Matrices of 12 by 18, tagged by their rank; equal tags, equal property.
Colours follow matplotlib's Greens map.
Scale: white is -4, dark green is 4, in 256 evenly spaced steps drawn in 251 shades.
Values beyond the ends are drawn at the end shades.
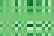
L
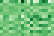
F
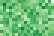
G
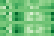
F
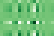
L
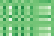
L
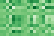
F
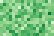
G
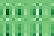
L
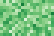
G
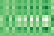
L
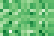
F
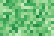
G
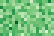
G
